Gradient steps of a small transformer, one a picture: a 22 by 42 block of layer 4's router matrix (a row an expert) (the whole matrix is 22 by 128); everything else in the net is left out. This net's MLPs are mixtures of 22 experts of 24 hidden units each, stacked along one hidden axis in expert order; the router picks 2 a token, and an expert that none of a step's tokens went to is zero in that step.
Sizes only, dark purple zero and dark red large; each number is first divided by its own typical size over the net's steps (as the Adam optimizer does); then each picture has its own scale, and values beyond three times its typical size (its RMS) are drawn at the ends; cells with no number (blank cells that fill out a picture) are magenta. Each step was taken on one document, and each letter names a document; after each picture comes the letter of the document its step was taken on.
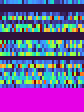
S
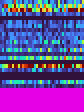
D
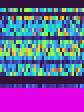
S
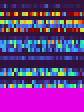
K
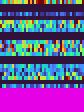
S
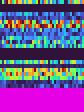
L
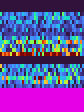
S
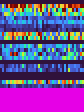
D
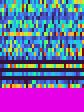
D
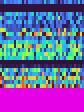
L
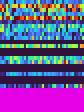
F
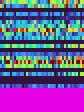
F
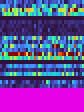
D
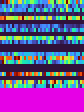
F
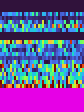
S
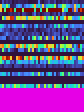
F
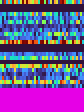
L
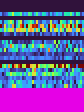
S
